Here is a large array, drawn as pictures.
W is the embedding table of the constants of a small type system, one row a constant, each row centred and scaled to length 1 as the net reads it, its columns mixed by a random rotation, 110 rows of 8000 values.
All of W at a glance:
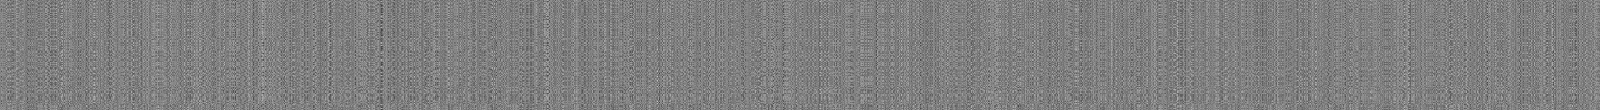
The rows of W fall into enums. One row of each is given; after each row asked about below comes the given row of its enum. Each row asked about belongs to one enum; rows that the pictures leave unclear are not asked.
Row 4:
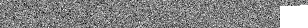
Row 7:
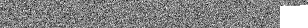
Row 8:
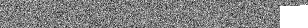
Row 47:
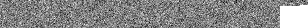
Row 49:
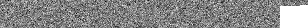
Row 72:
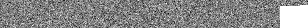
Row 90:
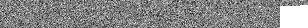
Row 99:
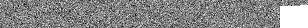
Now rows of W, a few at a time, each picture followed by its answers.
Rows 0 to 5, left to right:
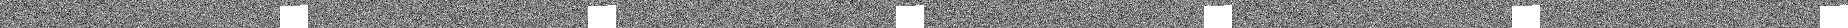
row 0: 4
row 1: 72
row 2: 47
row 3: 7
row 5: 8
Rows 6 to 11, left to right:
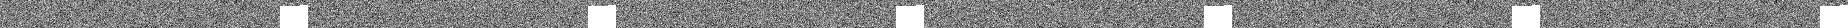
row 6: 47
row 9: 49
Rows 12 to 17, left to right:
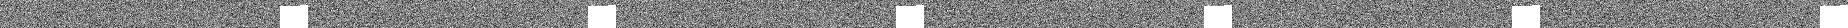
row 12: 8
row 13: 7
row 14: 8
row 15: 7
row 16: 72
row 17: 7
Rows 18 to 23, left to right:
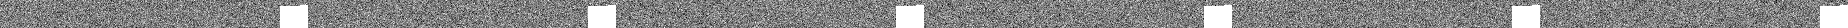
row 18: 8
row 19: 72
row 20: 4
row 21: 99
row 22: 8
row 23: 47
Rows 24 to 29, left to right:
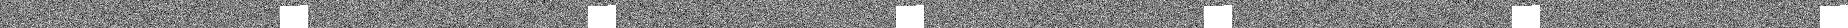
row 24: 72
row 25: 47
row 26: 4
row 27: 72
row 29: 8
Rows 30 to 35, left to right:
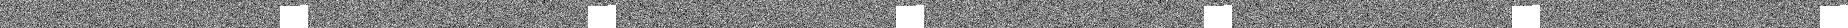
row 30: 8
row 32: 4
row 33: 47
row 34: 99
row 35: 8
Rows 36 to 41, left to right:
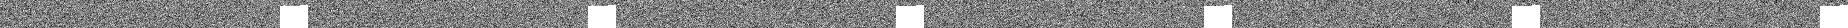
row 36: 7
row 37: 7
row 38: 49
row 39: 90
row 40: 47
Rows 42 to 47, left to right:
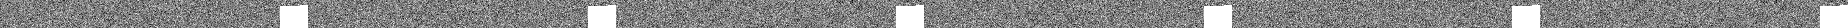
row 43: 72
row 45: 72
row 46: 8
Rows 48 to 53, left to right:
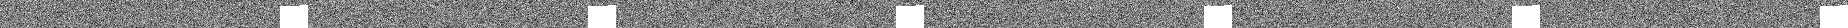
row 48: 8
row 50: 47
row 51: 7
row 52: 7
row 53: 72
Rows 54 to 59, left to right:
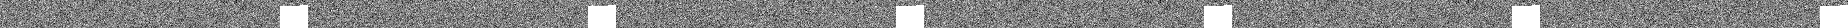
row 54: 47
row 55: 7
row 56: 90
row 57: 47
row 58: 47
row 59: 72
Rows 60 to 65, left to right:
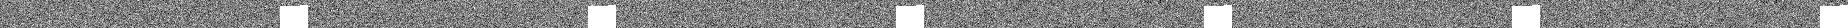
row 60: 72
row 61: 7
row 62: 8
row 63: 47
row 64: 8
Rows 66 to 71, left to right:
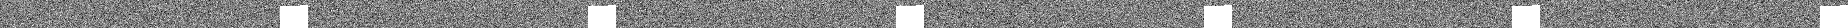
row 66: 72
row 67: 7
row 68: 7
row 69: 4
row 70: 8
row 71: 49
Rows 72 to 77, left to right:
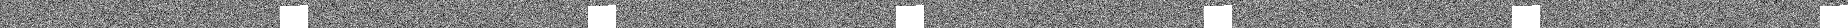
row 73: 99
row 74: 8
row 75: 72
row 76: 49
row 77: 47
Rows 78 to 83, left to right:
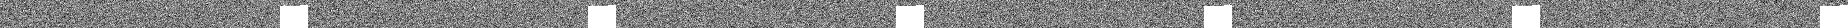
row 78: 7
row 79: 7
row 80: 49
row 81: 8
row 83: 47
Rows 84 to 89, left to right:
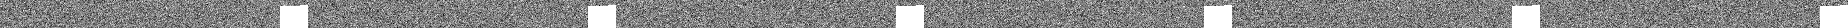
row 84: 7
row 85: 99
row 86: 49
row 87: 90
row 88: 7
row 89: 72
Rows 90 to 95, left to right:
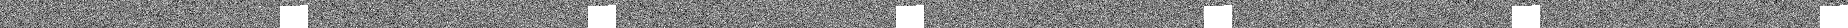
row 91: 4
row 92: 4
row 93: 72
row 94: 47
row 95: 47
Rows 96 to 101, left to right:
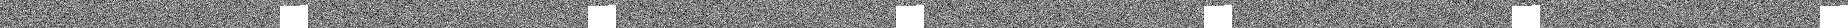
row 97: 4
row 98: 4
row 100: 47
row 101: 49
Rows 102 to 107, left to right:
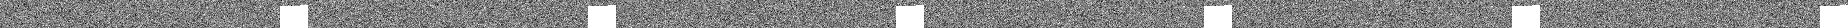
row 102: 99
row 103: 49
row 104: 72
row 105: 90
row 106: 90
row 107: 8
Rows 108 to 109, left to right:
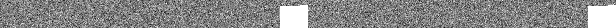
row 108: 72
